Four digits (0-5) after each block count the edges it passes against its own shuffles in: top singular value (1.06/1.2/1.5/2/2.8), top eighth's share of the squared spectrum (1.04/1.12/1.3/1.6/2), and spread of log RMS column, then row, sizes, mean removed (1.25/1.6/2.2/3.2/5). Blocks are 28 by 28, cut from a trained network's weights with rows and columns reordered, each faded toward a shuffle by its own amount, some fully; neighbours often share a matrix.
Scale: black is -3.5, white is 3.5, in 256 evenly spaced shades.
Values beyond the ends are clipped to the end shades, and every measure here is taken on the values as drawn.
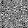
2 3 1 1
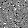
0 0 0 0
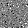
1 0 0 0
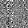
2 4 2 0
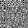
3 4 2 0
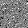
0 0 0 0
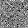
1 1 0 0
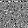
2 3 0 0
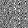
3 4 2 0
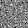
0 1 0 0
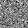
0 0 0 0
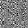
3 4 3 0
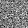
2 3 0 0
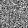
0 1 0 0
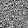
2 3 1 1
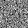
1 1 0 0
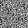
1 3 0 0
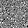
0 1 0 0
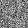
1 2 0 0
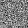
1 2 0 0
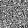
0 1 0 1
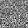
2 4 1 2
